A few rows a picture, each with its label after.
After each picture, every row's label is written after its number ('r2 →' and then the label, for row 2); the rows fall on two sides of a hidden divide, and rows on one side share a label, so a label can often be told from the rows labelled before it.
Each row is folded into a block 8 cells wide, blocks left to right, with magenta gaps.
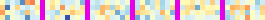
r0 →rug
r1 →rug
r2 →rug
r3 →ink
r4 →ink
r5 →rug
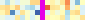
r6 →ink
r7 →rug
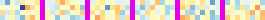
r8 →rug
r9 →rug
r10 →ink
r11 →rug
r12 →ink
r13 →rug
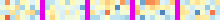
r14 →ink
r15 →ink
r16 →rug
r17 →rug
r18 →ink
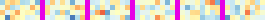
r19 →rug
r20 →rug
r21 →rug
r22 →ink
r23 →rug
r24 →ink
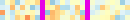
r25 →ink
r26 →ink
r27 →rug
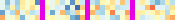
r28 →rug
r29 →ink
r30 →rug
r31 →rug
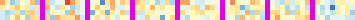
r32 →rug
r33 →rug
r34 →ink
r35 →rug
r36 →rug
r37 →ink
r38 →ink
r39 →ink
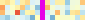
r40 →rug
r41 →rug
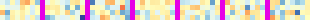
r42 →rug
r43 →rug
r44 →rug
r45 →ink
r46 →rug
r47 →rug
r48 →ink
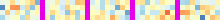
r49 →rug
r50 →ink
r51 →ink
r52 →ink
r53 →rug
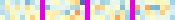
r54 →rug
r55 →ink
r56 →ink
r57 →rug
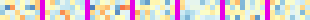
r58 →ink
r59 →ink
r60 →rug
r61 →rug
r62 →rug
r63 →ink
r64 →rug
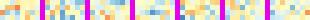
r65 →rug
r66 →rug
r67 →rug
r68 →ink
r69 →rug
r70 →ink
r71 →rug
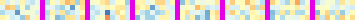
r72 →ink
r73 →ink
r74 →rug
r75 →ink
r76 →rug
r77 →rug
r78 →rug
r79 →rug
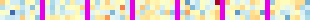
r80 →ink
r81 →ink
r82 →rug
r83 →ink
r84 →ink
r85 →ink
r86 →ink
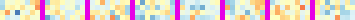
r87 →ink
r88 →rug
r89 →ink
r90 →rug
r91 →rug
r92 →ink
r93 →rug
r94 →ink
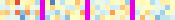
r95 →rug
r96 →rug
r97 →rug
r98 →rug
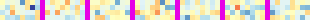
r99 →rug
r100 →rug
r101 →ink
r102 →rug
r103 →rug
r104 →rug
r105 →ink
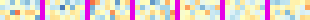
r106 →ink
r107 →ink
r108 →rug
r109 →rug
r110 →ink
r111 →ink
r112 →rug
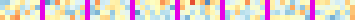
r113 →rug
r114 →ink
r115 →rug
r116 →rug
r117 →rug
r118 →rug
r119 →ink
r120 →rug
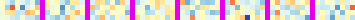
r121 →rug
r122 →ink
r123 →rug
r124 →ink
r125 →ink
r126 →rug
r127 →ink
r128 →ink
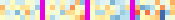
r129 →rug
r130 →rug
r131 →rug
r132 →rug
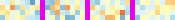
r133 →ink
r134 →rug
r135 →ink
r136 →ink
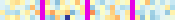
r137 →rug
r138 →rug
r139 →ink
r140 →rug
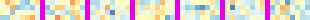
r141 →ink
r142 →rug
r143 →rug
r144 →ink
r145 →ink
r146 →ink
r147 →rug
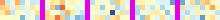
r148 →rug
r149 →rug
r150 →ink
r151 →rug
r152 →rug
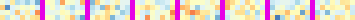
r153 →rug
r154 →ink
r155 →rug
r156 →rug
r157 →ink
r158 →rug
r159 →rug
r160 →ink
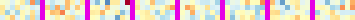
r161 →rug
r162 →ink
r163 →rug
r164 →rug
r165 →rug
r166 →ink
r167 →ink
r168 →ink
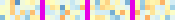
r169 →rug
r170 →ink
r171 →rug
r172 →rug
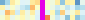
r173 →ink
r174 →ink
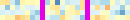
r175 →ink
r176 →ink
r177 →rug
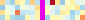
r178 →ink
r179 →rug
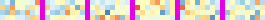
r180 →rug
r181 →ink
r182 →ink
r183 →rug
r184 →ink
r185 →rug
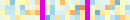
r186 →ink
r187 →rug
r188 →rug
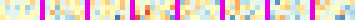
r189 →ink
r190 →rug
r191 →rug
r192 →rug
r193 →rug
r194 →rug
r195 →rug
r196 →rug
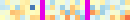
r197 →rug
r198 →ink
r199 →ink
